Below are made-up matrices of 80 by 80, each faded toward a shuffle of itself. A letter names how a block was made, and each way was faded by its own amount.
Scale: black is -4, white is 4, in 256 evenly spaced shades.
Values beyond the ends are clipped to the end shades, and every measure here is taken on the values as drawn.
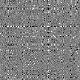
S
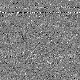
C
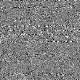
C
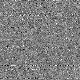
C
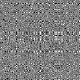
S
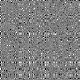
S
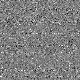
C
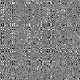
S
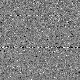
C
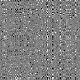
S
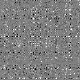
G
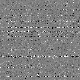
G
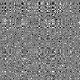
S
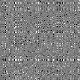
S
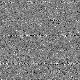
C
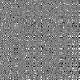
S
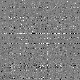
G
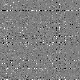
G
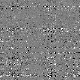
G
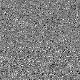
C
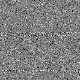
C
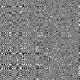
S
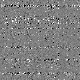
G
